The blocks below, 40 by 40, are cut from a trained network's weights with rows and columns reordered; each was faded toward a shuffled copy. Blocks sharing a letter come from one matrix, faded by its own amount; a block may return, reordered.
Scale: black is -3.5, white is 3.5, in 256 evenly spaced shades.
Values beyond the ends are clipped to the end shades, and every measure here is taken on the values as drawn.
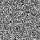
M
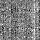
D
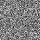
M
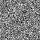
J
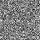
M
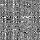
D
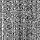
D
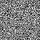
M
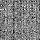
D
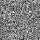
M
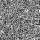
M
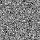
J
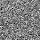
J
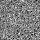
J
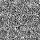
M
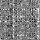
D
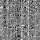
D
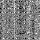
D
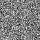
J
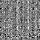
D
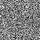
J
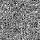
M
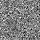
J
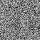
M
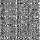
D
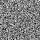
J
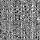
D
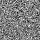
J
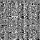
D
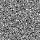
J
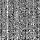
D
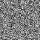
M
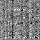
D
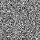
M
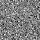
J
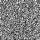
J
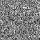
M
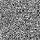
M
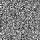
M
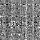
D
